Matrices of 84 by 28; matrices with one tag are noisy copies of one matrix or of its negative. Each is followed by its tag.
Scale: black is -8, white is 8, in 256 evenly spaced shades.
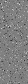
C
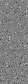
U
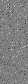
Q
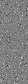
U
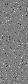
U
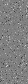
U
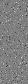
U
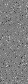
U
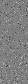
U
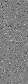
C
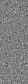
U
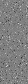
U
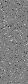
C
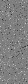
Q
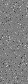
U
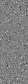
U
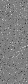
Q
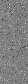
Q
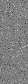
Q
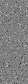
U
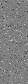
C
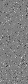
U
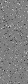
C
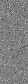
Q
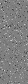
C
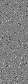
U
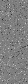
Q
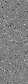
C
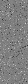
Q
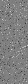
Q
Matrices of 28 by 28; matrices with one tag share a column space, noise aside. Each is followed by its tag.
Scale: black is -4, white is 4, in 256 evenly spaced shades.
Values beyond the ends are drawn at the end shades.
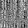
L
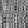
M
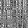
L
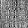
L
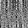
L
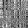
L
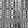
L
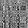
M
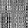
M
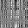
L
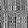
M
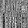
M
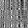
L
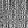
L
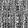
M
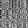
L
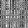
L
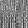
M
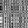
M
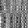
M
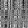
L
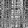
L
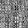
M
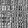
M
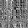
L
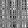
L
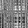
M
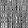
M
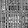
M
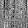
L
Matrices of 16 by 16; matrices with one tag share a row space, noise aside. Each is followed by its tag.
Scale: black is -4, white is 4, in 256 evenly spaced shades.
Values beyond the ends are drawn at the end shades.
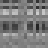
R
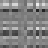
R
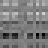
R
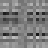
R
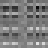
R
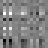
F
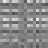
R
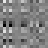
F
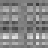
R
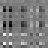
F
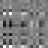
F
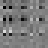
F
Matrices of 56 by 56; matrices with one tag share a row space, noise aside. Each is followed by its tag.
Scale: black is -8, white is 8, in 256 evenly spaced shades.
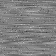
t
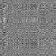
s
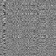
s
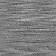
t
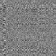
s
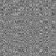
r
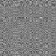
r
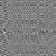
s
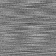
t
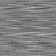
t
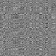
r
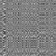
s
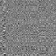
s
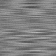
t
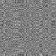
r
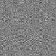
r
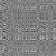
s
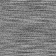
t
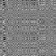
s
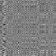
s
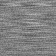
t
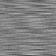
t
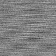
t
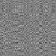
r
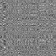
s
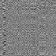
s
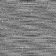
t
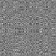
r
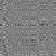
s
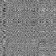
s
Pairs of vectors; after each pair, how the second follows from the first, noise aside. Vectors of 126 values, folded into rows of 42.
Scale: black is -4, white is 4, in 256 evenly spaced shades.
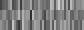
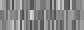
sign-scrambled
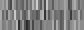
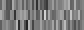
sign-scrambled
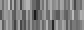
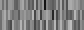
shuffled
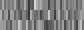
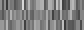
shuffled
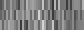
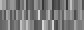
sign-scrambled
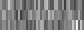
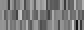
sign-scrambled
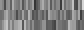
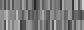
sign-scrambled
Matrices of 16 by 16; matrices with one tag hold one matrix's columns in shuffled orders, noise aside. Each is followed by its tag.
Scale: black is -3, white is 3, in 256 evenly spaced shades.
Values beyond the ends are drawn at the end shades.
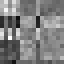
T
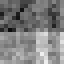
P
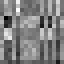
T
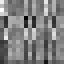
T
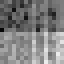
P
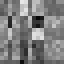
T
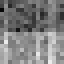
P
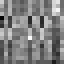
T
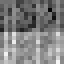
P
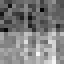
P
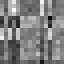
T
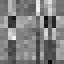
T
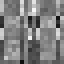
T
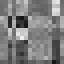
T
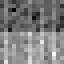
P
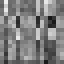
T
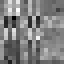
T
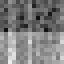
P
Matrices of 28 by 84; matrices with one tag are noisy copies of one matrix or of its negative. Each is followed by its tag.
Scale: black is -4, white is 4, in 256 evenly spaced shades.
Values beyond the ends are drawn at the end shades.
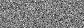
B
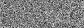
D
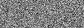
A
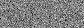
B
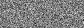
B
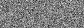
A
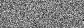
B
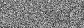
D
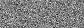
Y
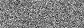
Y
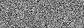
A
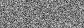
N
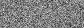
N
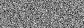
B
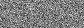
B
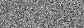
A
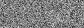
D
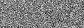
D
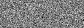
B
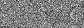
D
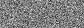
Y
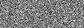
A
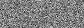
Y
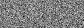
B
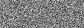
Y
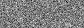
N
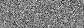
A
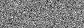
Y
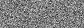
Y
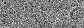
D
